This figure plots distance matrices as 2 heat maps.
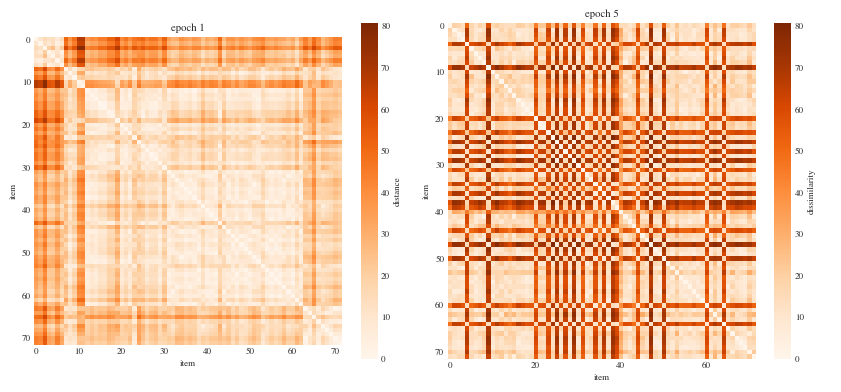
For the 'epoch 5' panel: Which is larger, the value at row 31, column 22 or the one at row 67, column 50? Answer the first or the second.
the second
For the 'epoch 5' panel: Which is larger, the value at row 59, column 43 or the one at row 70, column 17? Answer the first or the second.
the first
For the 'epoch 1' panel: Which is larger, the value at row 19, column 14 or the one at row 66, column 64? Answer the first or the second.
the first
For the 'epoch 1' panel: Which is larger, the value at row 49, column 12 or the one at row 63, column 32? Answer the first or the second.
the second
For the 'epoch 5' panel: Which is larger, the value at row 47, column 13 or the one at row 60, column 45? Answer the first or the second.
the first
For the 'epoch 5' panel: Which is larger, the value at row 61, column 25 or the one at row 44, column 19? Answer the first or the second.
the first
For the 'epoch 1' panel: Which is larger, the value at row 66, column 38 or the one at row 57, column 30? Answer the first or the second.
the second
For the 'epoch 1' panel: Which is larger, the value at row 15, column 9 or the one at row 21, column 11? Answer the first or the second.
the second
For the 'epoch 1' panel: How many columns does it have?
72
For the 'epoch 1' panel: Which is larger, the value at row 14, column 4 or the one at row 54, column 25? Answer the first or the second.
the first
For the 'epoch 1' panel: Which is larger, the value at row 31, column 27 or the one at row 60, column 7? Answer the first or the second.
the second
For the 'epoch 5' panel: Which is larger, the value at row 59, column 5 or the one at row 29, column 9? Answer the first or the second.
the first
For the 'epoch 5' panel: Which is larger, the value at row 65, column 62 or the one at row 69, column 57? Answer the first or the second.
the first
